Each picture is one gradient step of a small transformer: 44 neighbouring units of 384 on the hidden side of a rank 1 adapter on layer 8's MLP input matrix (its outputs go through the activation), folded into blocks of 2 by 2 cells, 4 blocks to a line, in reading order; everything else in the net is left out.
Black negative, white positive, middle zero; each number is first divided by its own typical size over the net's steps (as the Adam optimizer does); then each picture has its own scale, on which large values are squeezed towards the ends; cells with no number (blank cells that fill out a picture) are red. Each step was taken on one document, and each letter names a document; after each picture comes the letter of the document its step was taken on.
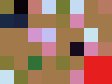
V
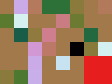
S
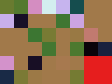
V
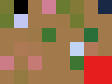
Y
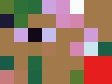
V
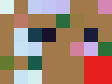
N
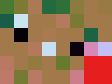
S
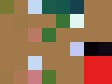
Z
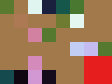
Z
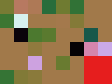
S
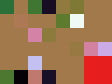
Z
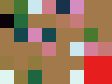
V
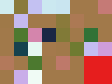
N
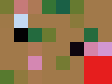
S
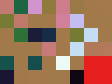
V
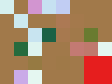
N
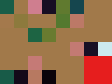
Z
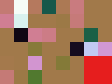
S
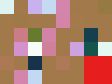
N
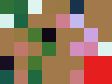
V
